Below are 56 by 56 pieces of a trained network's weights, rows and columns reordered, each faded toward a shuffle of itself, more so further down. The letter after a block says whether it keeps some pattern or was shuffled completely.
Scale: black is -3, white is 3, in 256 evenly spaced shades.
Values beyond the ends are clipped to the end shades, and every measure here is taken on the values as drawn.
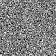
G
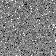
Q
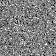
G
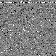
G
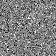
Q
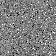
Q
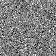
Q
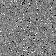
Q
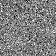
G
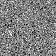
Q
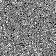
Q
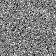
Q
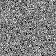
Q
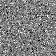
Q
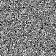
Q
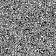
G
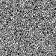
G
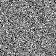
Q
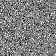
Q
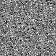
G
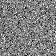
Q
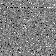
G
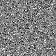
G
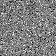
Q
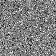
G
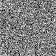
Q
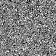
G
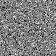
Q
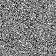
G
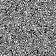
G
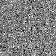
G
